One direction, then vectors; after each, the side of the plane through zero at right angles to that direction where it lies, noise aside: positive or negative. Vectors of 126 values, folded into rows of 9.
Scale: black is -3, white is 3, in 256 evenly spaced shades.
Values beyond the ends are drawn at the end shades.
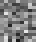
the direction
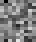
negative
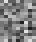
positive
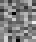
positive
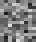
negative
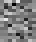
positive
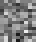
positive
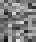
negative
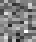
positive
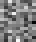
negative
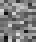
negative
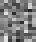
positive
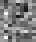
positive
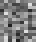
positive
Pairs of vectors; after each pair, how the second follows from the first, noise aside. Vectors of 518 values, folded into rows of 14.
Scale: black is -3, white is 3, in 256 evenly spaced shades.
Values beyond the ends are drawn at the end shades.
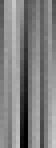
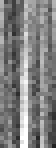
negated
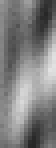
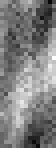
copied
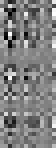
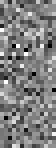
shuffled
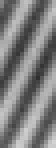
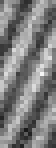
negated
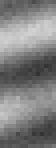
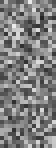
shuffled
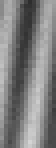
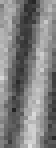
copied
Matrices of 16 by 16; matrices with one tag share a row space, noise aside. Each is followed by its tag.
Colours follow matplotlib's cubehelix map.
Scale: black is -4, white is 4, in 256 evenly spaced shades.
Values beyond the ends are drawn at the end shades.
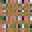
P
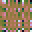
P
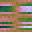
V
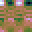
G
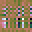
P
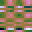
G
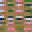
G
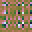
P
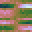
V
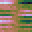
V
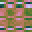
G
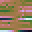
V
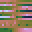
V
